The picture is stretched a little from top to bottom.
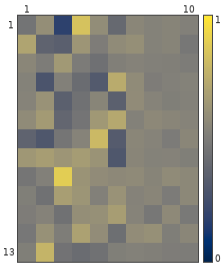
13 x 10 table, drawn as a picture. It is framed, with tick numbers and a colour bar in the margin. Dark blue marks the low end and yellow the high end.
Mirror symmetry: none. Stripes: none. Slope: none. Calmest part: top right. Ninth with the lowest average: top left. Seam: vertical, 60% of the way across, the right part calmer.
